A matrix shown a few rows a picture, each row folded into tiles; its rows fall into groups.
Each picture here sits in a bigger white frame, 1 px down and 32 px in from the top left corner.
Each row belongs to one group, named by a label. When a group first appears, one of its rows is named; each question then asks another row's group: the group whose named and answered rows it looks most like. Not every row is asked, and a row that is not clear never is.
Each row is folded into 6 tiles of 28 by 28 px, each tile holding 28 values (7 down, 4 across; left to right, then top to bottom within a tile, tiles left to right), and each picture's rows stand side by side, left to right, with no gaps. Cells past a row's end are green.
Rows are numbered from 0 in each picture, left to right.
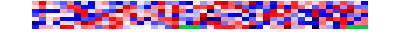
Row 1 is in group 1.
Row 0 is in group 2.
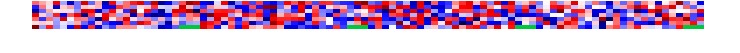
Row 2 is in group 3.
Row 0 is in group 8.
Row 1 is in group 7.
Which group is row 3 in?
1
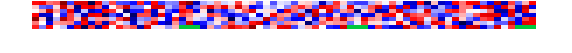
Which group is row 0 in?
8
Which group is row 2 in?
3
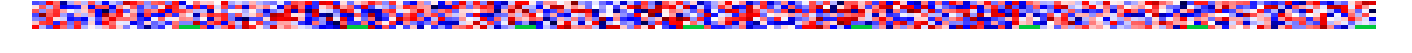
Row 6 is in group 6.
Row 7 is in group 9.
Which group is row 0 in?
7
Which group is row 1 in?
7
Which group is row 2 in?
8
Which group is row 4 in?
9
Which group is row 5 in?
3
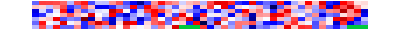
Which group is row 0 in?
6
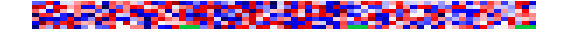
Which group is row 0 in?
1
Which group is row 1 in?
3
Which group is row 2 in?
8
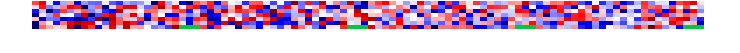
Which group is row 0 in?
2
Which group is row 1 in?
8
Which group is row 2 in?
8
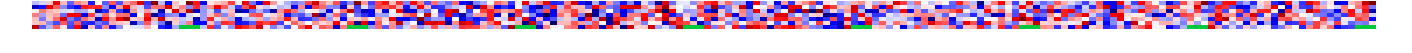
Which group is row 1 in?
6
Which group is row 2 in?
6
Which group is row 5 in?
6
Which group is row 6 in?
9
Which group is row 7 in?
9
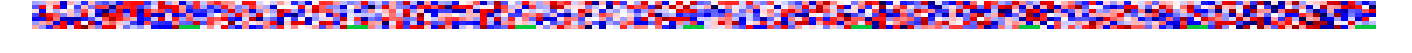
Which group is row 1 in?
6
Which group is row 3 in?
1
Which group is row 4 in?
6
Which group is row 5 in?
3
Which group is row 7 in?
3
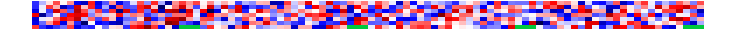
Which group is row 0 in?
9
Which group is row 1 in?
3
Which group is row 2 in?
2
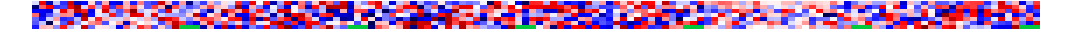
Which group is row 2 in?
2
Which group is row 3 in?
3
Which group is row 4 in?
6
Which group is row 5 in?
7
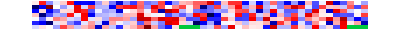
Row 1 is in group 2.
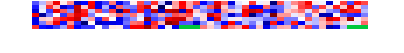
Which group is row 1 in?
1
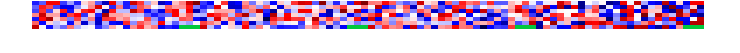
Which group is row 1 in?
7
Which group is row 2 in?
8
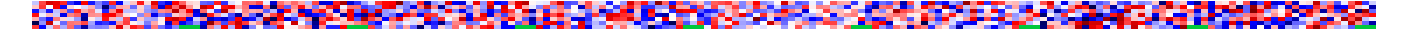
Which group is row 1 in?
1
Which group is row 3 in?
7
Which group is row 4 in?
6
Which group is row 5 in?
7
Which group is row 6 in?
2
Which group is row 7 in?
9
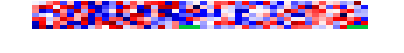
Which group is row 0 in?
3
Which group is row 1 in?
6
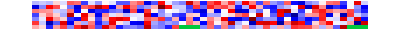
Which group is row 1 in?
6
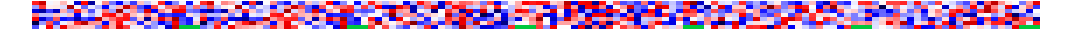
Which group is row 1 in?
2
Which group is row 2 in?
8
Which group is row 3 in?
8
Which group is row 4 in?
2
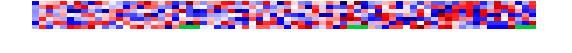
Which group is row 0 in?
6
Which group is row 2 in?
7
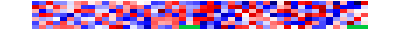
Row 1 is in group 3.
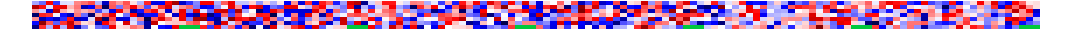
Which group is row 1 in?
8
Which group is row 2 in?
7
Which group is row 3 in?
9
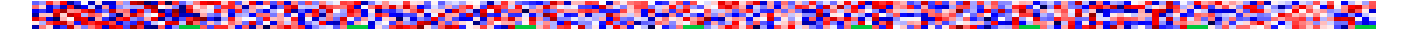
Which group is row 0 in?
3
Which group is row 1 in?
8
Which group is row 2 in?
1
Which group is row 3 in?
1
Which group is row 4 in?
1
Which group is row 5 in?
8
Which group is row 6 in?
7
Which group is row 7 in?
2
